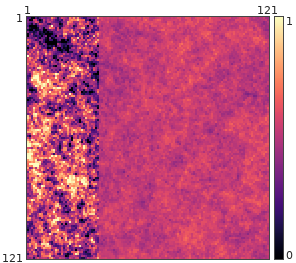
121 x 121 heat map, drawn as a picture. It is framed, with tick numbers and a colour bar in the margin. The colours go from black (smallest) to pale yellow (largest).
The halves do not mirror each other. The right part is calmer, past a seam about 30% of the way across. No regular stripes run through it. The field is mottled with small blotches.
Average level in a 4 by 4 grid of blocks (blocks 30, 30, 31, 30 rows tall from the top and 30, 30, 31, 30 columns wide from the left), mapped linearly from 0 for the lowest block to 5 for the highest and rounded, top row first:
0 2 3 3 | 3 2 3 3 | 5 2 3 3 | 2 3 3 3
